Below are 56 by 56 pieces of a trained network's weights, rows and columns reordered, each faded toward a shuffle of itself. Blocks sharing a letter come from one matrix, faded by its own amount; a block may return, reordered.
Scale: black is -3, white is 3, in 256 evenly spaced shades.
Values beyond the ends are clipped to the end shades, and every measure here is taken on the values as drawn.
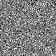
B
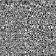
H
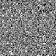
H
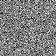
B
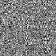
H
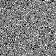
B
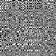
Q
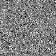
B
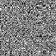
H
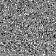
B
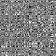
Q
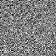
H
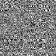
H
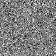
B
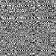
Q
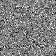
B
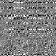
Q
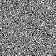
B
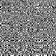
Q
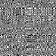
Q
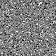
B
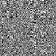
H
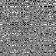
Q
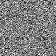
B
